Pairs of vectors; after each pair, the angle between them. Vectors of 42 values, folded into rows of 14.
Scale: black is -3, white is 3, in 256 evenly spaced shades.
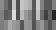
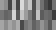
nearly parallel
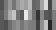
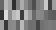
partly aligned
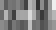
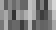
nearly parallel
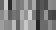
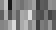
nearly parallel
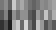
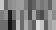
partly aligned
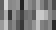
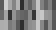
nearly parallel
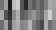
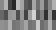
orthogonal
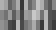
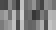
nearly opposite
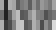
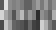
partly opposed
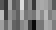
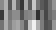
nearly opposite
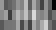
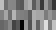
partly aligned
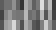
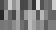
orthogonal
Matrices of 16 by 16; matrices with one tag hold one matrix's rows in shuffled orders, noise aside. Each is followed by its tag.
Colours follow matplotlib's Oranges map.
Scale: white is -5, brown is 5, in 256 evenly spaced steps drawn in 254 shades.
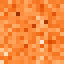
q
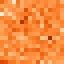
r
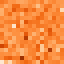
r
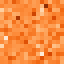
q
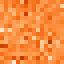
r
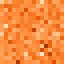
q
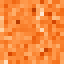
q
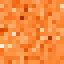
r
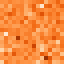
q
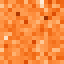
q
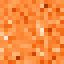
q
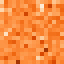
q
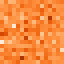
r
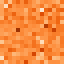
q
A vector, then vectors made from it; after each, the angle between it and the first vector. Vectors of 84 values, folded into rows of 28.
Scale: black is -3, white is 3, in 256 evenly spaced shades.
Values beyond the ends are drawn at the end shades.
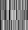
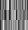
nearly parallel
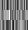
partly opposed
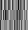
orthogonal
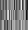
partly aligned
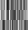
nearly opposite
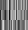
nearly parallel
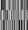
orthogonal
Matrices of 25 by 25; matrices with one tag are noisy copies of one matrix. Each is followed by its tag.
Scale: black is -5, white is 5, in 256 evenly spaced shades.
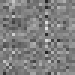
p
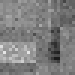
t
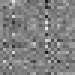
p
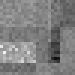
t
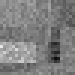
t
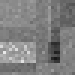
t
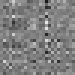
p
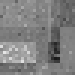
t
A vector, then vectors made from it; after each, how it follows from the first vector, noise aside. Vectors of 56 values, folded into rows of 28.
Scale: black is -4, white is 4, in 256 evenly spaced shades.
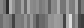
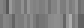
shrunk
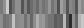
negated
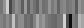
negated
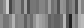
negated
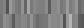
shrunk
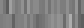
shrunk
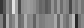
reversed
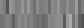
shrunk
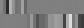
partly zeroed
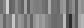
negated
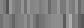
shrunk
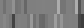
partly zeroed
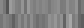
shrunk
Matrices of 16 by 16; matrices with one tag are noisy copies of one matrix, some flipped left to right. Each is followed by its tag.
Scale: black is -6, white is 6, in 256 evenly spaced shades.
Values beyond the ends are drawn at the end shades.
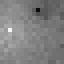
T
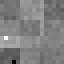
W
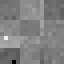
W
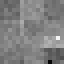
W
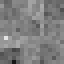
W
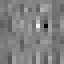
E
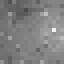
T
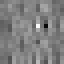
E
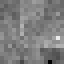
W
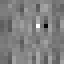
E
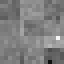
W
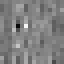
E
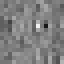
E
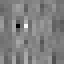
E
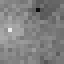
T
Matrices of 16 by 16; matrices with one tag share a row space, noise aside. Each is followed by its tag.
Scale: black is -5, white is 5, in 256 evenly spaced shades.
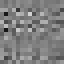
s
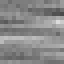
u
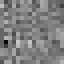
s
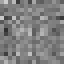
s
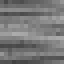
u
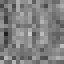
s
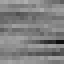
u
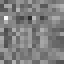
s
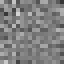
s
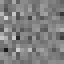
s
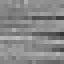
u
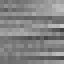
u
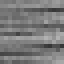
u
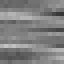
u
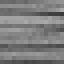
u
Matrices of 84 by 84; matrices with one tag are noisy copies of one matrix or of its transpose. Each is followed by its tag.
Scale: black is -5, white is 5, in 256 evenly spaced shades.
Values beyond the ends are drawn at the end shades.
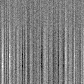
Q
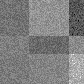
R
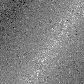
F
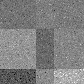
R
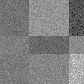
R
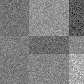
R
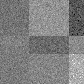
R
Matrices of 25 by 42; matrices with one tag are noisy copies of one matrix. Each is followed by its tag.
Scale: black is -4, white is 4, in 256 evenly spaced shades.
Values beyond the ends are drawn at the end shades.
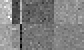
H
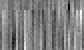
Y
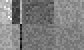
H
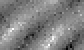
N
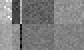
H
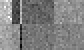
H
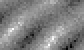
N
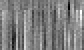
Y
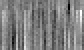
Y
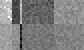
H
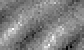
N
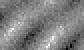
N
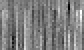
Y
